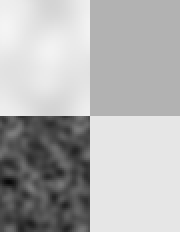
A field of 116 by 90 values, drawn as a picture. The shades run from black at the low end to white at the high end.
It is made of 2 by 2 panels. Panel 1,1: very high, smooth, faint in contrast. Panel 1,2: high, flat. Panel 2,1: low, blotchy. Panel 2,2: very high, flat.
